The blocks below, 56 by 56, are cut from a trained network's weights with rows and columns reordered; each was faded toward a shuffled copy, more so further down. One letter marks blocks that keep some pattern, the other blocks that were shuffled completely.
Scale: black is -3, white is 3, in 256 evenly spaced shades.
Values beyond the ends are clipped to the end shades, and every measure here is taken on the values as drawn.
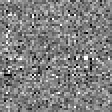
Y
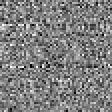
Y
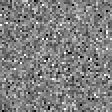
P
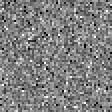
P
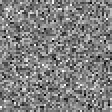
P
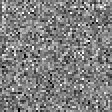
P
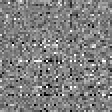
Y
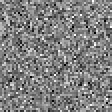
P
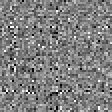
Y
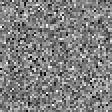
P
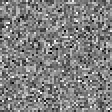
P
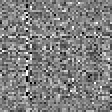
Y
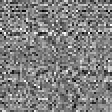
Y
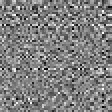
Y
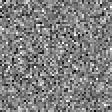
P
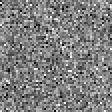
P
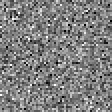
P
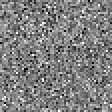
P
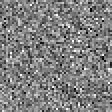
P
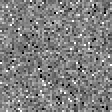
P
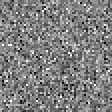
P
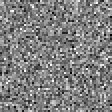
P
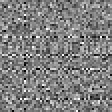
Y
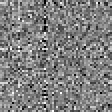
Y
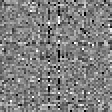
Y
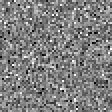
P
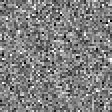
P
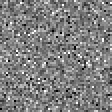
P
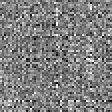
Y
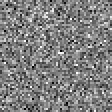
P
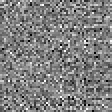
Y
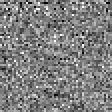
Y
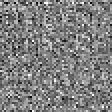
Y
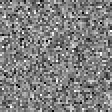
P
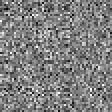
Y
